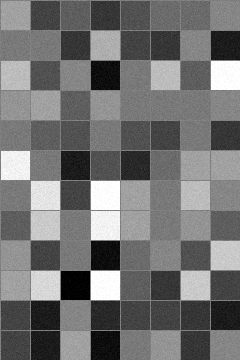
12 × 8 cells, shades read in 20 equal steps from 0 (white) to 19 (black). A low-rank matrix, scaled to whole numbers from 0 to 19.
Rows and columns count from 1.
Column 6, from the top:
11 15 5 10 14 11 10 10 9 15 14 8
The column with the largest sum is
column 3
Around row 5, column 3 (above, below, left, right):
12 17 12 10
